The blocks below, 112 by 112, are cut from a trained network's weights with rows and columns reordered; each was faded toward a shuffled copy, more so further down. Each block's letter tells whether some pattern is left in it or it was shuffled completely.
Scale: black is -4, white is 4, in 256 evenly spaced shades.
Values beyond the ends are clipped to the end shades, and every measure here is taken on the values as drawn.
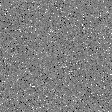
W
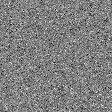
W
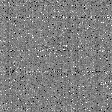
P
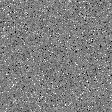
W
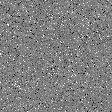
W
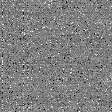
P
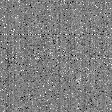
P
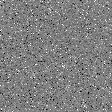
W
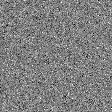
W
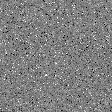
W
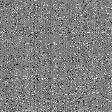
P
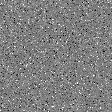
W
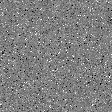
W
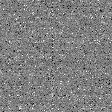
P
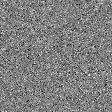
W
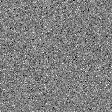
P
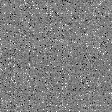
P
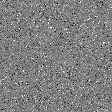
W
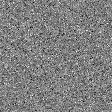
W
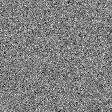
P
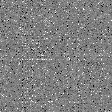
P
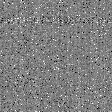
P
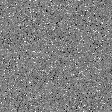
W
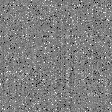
P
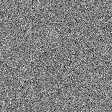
W
